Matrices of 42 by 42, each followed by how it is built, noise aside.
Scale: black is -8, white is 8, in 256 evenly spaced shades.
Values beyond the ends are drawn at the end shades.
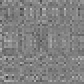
low rank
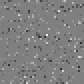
sparse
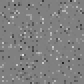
sparse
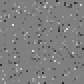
sparse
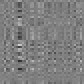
low rank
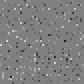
sparse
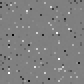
sparse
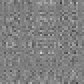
low rank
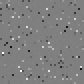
sparse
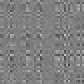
low rank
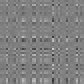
low rank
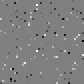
sparse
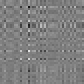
low rank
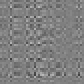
low rank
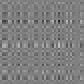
low rank
